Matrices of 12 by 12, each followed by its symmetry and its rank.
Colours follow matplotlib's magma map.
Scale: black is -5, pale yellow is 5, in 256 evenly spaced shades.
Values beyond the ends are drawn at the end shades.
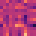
antisymmetric, rank two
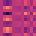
neither, rank one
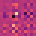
antisymmetric, rank two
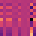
neither, rank one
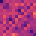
symmetric, full rank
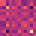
symmetric, rank two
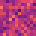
antisymmetric, full rank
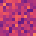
symmetric, full rank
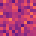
antisymmetric, full rank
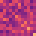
symmetric, full rank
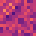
symmetric, full rank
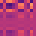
neither, rank one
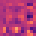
antisymmetric, rank two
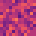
antisymmetric, full rank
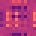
antisymmetric, rank two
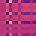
neither, rank one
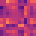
antisymmetric, rank two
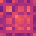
symmetric, rank two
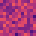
symmetric, full rank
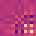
symmetric, rank two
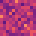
symmetric, full rank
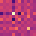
symmetric, rank two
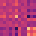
symmetric, rank two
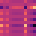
neither, rank one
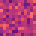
antisymmetric, full rank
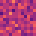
antisymmetric, full rank
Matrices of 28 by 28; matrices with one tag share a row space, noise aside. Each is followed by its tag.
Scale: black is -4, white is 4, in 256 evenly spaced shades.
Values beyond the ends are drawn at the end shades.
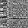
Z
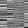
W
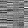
W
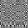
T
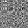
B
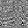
B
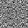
B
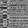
Z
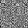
T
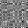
B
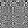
T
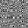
B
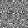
B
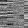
W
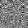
B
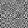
T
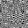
B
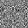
T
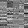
W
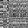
Z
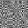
B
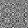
T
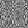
T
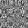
B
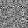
B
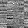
W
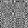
T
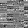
W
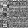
Z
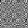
T
